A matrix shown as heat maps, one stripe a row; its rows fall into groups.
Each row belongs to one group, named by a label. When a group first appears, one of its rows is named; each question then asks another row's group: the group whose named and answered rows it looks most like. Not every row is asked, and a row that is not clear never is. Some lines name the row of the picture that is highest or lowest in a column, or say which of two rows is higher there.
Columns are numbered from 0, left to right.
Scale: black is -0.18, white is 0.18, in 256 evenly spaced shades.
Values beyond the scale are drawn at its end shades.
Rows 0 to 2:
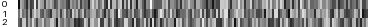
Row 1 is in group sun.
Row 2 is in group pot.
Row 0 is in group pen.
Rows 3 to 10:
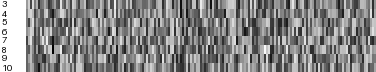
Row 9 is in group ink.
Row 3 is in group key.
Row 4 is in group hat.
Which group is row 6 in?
pot
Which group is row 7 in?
sun
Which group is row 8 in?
pot
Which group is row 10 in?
ink
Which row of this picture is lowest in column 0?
7
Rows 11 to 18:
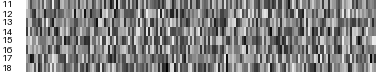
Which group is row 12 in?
ink
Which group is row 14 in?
ink
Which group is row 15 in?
pot
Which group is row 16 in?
ink
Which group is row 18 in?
pot
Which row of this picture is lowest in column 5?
14
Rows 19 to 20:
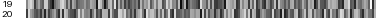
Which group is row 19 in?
hat
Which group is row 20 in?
ink
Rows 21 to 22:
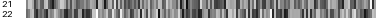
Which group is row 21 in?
hat
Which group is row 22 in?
pot
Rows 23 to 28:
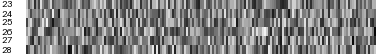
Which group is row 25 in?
sun
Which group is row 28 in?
pot
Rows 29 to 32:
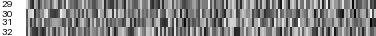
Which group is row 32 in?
ink
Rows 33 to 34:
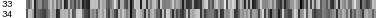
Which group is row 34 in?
ink
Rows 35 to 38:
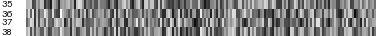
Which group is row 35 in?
ink
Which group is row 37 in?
pot
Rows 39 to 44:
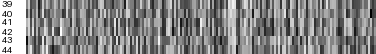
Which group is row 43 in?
pen
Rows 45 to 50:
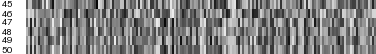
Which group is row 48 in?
key
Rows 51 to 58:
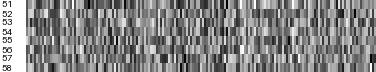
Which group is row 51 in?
ink
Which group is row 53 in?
ink
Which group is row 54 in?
ink
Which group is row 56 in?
ink
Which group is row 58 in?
hat
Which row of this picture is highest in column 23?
51
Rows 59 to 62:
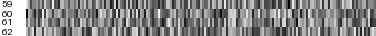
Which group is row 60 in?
pen
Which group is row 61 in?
sun
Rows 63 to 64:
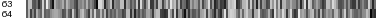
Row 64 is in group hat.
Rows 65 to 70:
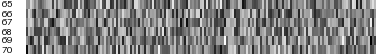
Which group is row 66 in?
ink
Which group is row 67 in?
hat
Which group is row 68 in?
ink
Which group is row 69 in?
key
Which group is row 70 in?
pen
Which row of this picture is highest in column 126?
70
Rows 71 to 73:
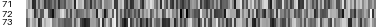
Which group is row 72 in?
hat
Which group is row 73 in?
pot
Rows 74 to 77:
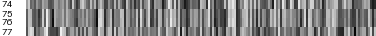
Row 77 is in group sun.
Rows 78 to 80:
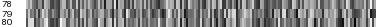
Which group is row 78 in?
sun
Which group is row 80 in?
sun
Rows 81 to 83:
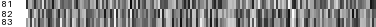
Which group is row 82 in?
key
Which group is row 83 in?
key
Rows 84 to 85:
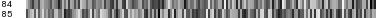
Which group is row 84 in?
sun
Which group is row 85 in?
pot
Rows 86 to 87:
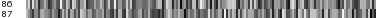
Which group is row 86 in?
key
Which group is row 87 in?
sun
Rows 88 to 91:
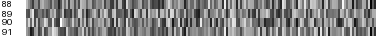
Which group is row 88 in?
sun
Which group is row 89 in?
pot
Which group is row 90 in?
sun
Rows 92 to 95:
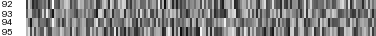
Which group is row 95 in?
hat
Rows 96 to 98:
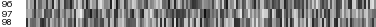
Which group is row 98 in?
ink
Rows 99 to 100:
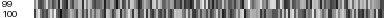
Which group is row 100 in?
sun
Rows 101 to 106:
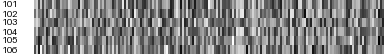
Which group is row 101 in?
hat
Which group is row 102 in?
sun
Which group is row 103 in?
ink
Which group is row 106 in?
key
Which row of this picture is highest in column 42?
103
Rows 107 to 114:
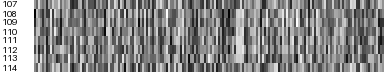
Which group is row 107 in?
pot
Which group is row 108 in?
pen
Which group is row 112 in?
pen
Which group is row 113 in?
key
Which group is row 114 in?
pot
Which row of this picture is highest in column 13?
112
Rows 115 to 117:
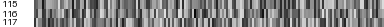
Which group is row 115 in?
pot
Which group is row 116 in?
pot
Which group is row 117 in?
ink
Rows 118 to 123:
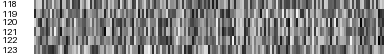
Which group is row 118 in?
pot
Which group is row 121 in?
pen
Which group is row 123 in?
ink
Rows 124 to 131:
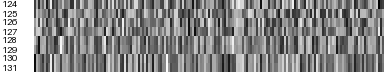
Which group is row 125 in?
ink
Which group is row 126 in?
key
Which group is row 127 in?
hat
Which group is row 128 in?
key
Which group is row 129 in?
key
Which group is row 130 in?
pen
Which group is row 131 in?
pen
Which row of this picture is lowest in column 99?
127
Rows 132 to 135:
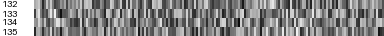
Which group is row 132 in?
ink
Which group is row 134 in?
pot
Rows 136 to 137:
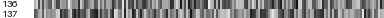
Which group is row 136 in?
hat
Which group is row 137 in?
pot
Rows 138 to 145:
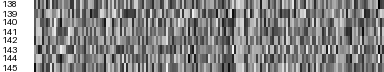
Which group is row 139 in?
pot
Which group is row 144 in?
hat
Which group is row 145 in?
pen
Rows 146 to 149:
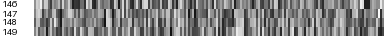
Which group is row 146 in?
pot
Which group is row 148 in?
pen
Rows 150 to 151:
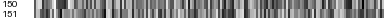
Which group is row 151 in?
pen
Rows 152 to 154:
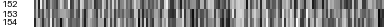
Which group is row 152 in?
key
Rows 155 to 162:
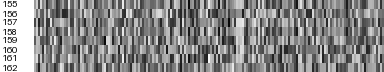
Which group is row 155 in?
key
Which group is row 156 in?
ink
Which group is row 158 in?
key
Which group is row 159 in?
pen
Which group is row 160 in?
pot
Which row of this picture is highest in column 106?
156
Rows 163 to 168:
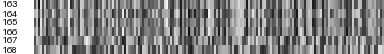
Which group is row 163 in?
key
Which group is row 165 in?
key
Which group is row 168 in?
pot
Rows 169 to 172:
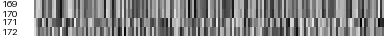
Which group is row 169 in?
hat
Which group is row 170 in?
hat
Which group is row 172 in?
sun
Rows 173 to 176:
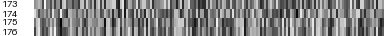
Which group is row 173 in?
pot
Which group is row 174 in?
sun
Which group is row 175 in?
hat
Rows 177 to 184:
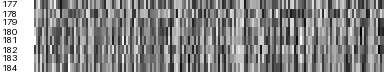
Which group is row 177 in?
sun
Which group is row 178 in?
pot
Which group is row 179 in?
sun
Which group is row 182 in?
key
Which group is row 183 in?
key
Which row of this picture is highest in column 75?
178
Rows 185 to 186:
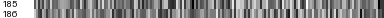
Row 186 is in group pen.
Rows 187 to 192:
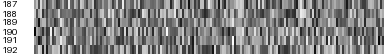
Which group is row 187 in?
key
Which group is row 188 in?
pot
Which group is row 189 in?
key
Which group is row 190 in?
pen
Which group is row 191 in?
pen
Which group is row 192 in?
pot
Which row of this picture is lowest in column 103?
189
